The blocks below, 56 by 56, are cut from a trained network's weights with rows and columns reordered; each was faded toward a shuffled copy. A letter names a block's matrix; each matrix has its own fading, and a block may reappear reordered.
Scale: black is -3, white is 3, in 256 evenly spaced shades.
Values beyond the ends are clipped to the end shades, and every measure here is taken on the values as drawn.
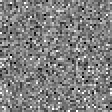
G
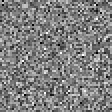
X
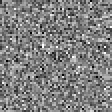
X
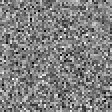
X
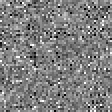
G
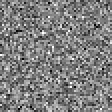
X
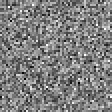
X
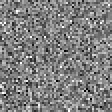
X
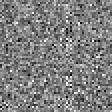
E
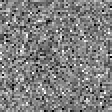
G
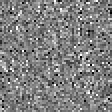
G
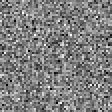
X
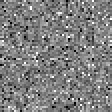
G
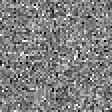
G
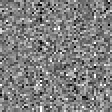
E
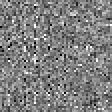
E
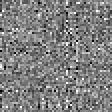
E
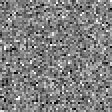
G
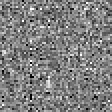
E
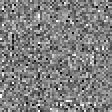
E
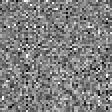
E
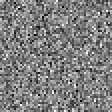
X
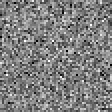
X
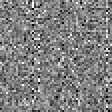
E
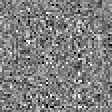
E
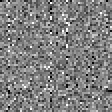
E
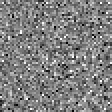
G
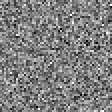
X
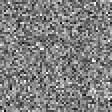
X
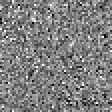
G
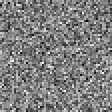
X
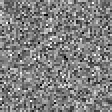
X
